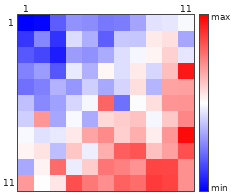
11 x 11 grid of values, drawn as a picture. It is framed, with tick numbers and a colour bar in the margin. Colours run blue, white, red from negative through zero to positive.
Slope: up to the bottom right. Ninth with the lowest average: top left. Roughest part: centre. Ninth with the highest average: bottom right. Stripes: none.
